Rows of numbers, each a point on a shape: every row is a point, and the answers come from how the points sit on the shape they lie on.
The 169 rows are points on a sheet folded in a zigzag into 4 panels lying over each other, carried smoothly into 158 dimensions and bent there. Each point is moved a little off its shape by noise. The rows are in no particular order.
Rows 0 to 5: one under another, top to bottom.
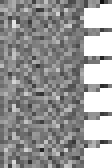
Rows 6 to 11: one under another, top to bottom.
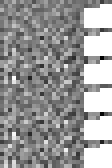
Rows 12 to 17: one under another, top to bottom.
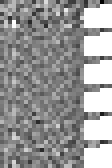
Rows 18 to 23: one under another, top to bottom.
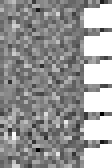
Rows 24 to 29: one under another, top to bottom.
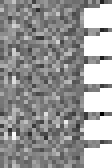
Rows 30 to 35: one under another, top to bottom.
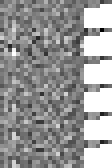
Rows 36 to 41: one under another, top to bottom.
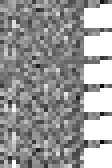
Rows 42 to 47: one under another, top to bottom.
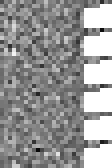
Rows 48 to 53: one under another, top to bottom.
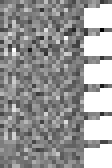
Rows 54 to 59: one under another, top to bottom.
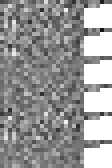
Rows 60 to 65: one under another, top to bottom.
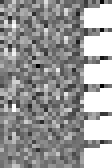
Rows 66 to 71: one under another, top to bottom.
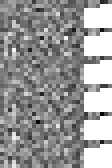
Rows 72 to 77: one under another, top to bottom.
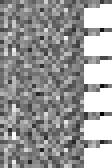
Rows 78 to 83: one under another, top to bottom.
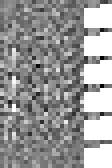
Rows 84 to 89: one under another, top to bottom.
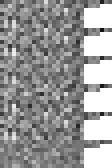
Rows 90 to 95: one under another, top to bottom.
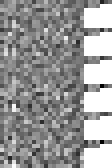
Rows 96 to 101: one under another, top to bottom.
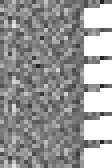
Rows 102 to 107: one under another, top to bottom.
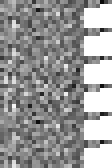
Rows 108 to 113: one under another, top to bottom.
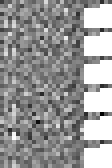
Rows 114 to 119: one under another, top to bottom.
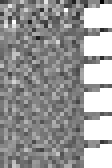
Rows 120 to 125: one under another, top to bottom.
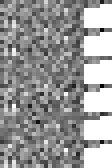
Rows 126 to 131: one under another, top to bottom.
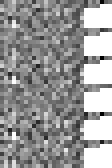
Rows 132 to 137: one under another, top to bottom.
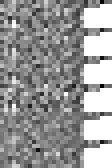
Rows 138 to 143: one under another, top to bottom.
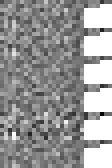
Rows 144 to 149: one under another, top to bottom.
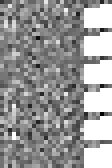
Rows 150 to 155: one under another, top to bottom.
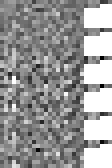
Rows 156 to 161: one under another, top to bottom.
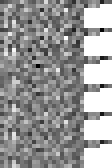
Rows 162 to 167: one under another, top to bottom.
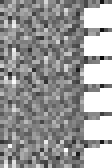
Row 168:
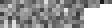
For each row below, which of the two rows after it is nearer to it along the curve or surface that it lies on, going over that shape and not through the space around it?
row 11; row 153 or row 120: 120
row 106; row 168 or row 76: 76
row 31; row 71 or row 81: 81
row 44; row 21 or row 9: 21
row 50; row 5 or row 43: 43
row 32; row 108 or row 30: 30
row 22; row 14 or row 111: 111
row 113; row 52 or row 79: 52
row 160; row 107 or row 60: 107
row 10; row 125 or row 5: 5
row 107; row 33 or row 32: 33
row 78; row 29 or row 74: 74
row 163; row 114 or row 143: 114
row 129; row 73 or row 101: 101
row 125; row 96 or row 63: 96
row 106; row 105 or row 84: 105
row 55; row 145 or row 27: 27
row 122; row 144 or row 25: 144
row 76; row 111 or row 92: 111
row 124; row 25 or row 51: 51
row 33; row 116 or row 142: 142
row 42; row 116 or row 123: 116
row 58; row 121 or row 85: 85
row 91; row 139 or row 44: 139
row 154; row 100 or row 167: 167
